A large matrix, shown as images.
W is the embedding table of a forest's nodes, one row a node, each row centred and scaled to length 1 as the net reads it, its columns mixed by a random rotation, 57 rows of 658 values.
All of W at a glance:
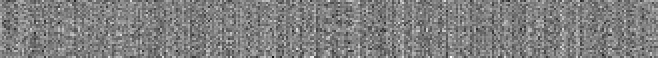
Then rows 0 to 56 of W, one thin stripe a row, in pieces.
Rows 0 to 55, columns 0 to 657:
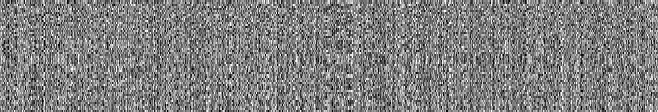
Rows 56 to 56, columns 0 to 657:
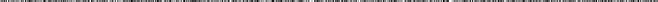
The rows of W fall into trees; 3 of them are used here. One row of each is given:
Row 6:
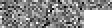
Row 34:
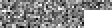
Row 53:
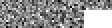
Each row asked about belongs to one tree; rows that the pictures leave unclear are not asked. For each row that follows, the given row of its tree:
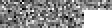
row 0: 53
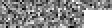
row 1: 53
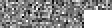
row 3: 34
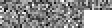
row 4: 6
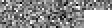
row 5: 53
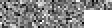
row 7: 34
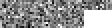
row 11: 34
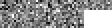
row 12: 6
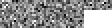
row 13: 53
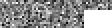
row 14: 34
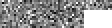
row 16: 53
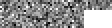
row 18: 6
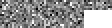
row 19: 53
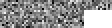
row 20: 34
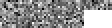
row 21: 34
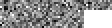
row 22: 6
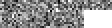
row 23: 6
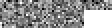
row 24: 34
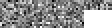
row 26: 34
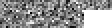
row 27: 53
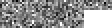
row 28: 53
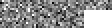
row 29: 53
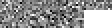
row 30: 53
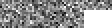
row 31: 53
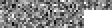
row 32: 6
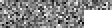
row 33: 34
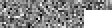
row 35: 34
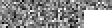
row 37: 53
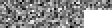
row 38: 53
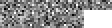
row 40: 6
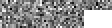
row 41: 34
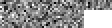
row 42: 6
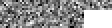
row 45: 53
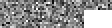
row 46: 34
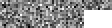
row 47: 34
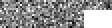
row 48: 53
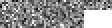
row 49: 53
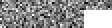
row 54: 53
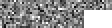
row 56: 34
